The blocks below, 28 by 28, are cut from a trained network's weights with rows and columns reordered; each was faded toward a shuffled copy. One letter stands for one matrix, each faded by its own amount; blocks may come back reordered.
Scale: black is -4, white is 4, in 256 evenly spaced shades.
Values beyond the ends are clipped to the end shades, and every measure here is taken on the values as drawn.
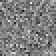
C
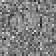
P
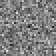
C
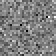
C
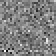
C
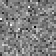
C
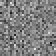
P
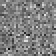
C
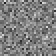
P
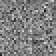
P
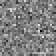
C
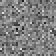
P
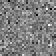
C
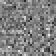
P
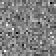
C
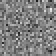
P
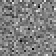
C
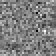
P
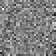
P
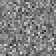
C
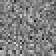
P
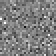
C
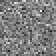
C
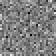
C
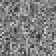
P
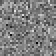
C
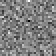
P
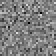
C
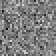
C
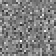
P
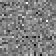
C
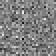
P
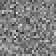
P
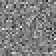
C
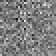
P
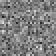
P
